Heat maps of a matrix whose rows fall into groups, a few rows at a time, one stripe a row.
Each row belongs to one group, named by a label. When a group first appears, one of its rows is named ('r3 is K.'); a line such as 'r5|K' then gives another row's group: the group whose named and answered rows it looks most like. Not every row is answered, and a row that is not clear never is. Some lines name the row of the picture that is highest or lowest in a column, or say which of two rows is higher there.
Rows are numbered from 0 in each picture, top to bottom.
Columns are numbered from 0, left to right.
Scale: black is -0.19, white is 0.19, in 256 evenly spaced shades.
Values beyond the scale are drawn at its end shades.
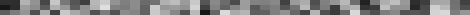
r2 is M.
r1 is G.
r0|G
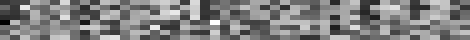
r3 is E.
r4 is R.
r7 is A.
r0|E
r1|G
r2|E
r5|G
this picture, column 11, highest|7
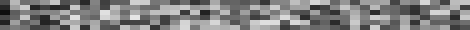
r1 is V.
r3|A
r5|V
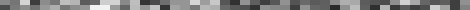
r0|A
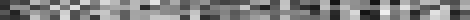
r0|E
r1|A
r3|E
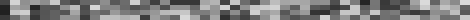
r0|R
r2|V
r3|A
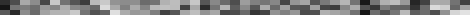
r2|A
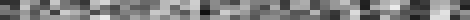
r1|G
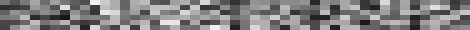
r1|E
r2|A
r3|V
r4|E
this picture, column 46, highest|2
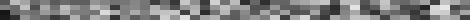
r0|R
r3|V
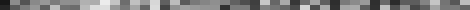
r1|G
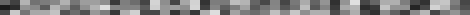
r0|G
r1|G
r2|R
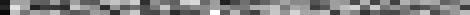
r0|A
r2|R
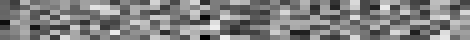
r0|G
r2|A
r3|M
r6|A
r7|M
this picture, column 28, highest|2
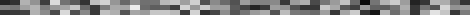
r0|G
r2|E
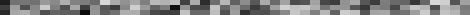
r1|R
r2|R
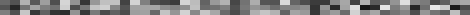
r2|V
